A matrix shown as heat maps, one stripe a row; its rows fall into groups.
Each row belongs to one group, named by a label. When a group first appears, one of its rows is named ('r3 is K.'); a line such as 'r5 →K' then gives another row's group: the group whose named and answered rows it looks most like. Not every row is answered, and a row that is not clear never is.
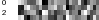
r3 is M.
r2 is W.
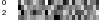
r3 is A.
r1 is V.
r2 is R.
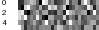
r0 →W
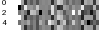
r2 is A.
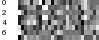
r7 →V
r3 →W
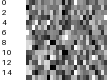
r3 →R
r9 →M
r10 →A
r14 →M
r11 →W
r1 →V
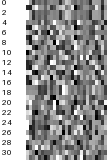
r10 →V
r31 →R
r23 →R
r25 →R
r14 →M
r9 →M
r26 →R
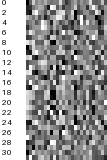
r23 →R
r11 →M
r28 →W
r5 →A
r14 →M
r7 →W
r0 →V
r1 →W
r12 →A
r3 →R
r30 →V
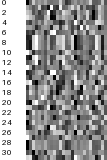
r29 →V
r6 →W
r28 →V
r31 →M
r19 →A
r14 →W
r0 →V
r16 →M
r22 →V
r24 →V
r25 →W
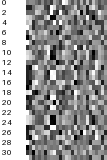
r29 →V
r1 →W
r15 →W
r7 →V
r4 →R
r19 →W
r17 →V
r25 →W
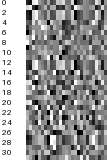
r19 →A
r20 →M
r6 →V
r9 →V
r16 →M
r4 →W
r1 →M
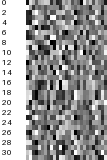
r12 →V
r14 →R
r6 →A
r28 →M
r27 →R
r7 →W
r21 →W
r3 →W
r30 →M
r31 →R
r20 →R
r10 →R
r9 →R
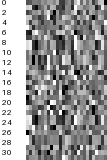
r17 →A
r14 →R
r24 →M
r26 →V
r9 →M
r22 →A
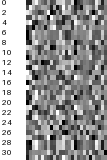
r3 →W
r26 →A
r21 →M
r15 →M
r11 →V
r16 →V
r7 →V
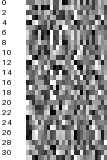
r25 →W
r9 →R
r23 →V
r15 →R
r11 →M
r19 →W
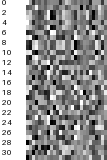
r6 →W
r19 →W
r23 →A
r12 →A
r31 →V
